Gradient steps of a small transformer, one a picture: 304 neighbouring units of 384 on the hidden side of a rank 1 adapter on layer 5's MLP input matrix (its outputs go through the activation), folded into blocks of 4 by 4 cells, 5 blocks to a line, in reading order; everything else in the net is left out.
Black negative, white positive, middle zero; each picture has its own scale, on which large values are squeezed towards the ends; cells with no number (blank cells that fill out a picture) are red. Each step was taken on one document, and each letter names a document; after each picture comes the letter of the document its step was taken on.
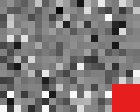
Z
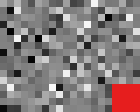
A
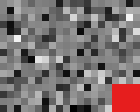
A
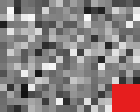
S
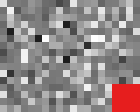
A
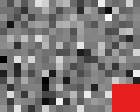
Z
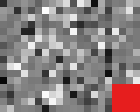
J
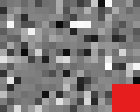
J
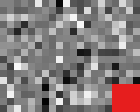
Z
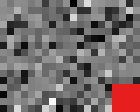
A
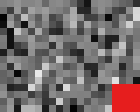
S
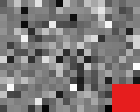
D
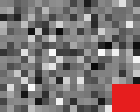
S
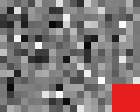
A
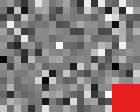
Z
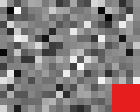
A
